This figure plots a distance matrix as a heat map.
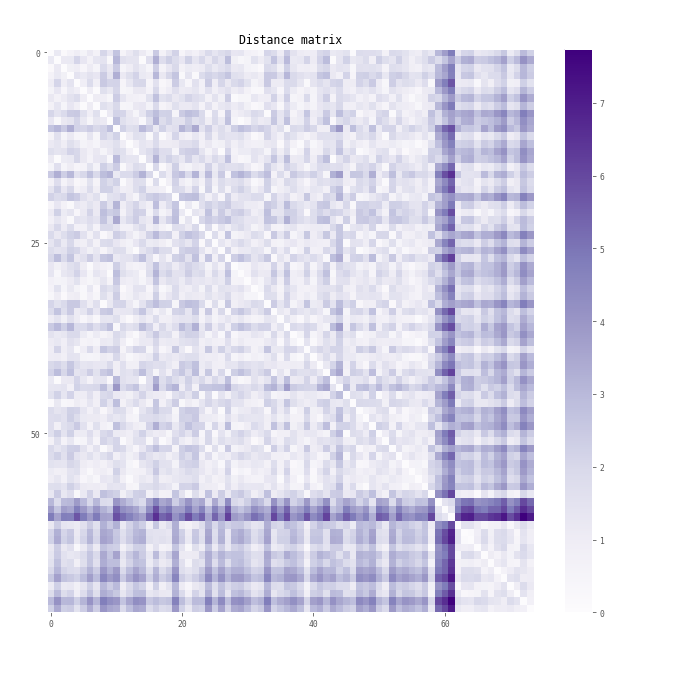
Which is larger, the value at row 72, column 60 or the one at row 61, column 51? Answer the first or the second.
the first
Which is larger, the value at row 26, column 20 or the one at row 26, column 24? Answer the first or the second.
the first
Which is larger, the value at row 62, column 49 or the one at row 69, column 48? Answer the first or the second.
the second
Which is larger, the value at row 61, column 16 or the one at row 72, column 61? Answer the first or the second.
the second
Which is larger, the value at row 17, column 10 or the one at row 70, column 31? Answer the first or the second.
the first
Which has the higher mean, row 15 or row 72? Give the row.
72
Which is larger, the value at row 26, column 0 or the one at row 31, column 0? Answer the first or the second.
the first
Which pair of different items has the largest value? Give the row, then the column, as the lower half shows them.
72, 61
